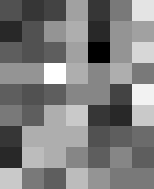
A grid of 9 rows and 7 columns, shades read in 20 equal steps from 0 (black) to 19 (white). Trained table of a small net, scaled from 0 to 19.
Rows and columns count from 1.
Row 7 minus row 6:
-5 6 0 -2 2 4 -7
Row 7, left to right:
4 13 13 13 6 7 8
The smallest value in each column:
3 4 5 10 0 3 7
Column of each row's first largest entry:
7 4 7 3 7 4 2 2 1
